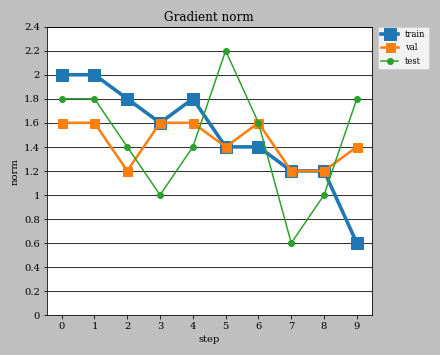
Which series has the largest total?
train
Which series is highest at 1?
train
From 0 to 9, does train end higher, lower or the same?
lower
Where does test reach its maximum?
5
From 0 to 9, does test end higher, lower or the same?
the same
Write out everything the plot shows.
Title: Gradient norm
x-axis: step, ticks 0 1 2 3 4 5 6 7 8 9
y-axis: norm, ticks 0 0.2 0.4 0.6 0.8 1 1.2 1.4 1.6 1.8 2 2.2 2.4
Legend: train, val, test
Values:
train: 2 2 1.8 1.6 1.8 1.4 1.4 1.2 1.2 0.6
val: 1.6 1.6 1.2 1.6 1.6 1.4 1.6 1.2 1.2 1.4
test: 1.8 1.8 1.4 1 1.4 2.2 1.6 0.6 1 1.8
